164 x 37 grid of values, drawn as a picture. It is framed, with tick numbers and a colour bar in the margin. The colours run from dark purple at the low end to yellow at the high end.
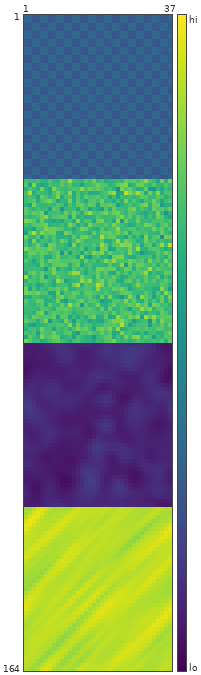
The table splits into 4 rows of 1 panel. Panel 1,1: low, checkered, faint in contrast. Panel 2,1: high, fine-grained. Panel 3,1: very low, blotchy, faint in contrast. Panel 4,1: very high, slanting up to the right, faint in contrast.
